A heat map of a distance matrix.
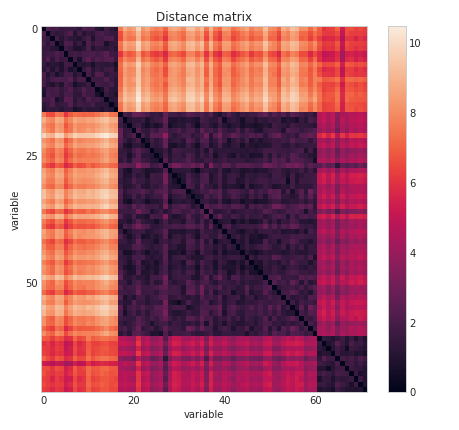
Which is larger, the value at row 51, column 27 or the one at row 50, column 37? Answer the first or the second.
the first
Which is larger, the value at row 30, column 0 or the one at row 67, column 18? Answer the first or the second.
the first
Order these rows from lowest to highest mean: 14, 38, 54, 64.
38, 54, 64, 14
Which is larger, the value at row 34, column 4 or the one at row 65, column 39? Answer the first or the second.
the first
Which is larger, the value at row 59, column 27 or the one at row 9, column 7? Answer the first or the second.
the first
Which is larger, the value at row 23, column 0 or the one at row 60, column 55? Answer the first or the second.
the first
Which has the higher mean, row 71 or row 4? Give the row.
4
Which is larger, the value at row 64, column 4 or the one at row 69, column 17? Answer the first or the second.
the first
